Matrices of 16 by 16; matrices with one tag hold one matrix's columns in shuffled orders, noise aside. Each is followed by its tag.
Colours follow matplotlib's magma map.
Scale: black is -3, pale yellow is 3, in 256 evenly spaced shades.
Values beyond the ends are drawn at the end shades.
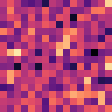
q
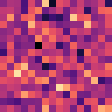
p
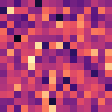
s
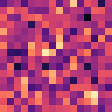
q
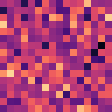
p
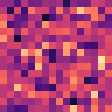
s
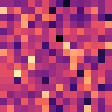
s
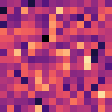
s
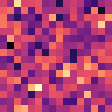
p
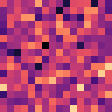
p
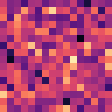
s
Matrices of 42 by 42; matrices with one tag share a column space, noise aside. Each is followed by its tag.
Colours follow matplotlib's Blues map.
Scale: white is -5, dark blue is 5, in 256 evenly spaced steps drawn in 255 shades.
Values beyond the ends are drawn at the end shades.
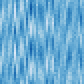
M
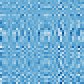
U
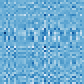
U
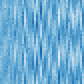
M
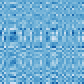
U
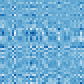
U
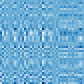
U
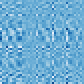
U
